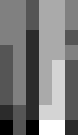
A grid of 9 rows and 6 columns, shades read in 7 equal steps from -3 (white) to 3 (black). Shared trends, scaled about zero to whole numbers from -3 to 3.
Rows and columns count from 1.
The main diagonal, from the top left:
0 0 2 -1 -2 1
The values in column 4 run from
-3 to -1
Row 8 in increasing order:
-2 -2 1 1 2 2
